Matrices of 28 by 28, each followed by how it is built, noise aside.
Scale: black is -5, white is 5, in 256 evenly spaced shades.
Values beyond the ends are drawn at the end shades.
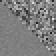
upper triangular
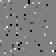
sparse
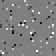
sparse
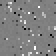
sparse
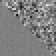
upper triangular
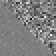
upper triangular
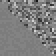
upper triangular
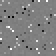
sparse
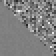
upper triangular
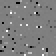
sparse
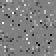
sparse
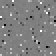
sparse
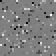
sparse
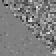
upper triangular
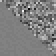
upper triangular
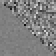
upper triangular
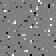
sparse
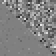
upper triangular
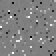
sparse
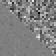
upper triangular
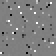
sparse
